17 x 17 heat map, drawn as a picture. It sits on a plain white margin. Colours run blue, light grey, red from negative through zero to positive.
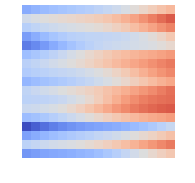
The grain runs across in streaks. The bottom left is the ninth with the lowest average. The histogram is bell-shaped. Values rise toward the right.
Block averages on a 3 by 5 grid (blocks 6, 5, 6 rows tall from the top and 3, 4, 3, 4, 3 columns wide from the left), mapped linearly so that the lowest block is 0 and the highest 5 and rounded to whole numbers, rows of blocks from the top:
01234
12345
01234
